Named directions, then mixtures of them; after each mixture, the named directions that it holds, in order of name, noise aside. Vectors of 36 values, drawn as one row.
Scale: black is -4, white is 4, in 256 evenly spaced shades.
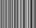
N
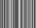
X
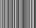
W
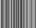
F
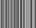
F, N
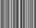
F, N, X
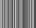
W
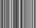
F, X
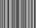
W, X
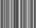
F, N, X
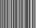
N, X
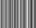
N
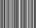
N, W, X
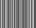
W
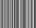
N, W, X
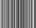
F, W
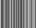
F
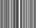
F, N, X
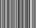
N, W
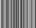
F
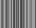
F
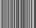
F, W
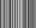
F, N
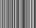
W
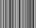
F, W, X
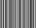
N, W, X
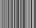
F, N, W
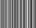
N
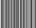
F, N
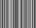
X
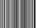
W, X
